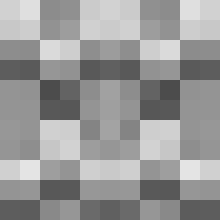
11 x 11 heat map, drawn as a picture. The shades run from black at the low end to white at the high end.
Average level on the scale: 60%. Mirror symmetry: left to right. Calmest part: centre. Odd rows or columns: none. Stripes: horizontal, repeating 2 times.
